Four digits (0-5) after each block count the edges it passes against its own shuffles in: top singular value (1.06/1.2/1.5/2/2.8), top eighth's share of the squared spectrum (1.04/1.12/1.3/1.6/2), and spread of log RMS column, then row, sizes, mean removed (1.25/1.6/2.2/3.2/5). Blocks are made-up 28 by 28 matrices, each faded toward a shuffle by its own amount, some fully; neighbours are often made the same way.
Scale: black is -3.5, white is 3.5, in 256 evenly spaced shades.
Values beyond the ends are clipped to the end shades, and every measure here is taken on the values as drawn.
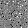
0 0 0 1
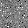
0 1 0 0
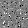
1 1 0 0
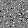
0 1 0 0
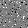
0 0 0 0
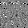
2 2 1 1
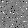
0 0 0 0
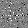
2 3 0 1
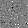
0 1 0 0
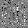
2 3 2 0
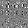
3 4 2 2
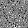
1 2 0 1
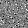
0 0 0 0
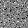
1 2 0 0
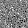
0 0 0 0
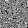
0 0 0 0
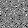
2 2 0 1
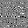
3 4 1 2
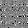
3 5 1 2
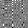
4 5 2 2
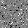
2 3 1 0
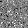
1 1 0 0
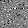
1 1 0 0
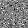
0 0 0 1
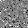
0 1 0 0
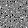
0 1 0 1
